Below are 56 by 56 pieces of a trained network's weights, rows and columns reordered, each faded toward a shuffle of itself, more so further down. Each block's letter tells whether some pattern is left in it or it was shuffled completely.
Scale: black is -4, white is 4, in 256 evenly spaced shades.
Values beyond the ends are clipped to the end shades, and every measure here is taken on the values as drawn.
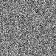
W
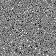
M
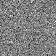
W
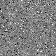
M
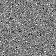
M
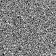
M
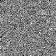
W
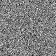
M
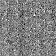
W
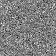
M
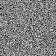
W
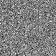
M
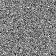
M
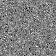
M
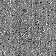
W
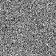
W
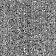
W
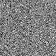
W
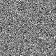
W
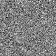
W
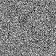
W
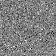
M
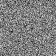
M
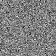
W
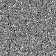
M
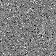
M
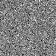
M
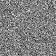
W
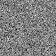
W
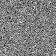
W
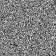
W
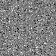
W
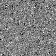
M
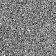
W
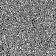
M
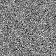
M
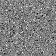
M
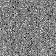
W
